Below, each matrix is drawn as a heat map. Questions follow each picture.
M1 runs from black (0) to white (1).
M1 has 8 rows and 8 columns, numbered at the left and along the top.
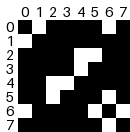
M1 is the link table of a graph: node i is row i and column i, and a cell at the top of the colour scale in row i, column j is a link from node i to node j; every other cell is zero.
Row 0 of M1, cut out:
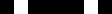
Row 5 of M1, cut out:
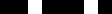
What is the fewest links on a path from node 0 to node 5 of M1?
2
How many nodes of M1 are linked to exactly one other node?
3
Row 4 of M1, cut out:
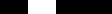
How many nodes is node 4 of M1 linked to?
2
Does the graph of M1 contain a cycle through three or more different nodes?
no
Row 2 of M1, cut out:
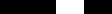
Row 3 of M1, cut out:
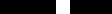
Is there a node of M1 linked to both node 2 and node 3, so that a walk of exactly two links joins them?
yes
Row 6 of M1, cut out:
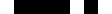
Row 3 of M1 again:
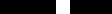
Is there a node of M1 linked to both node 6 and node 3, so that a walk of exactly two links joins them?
no
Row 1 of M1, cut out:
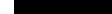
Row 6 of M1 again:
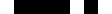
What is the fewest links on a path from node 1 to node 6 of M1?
2
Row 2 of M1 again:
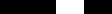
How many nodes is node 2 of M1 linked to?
2
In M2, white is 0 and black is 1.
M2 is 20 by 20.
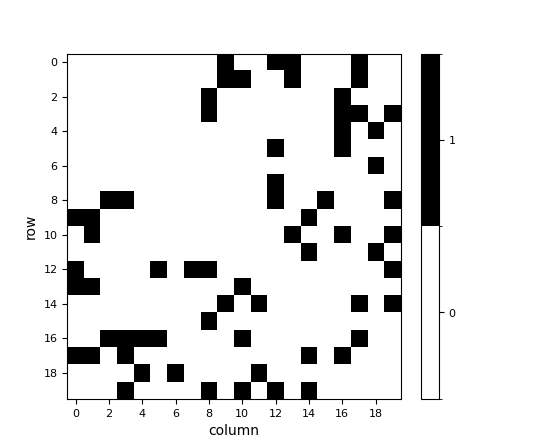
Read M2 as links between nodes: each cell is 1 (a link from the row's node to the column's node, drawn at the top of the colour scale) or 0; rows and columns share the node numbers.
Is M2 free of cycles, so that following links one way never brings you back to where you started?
no
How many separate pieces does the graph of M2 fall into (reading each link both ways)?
1
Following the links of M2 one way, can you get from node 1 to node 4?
yes
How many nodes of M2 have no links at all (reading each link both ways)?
0
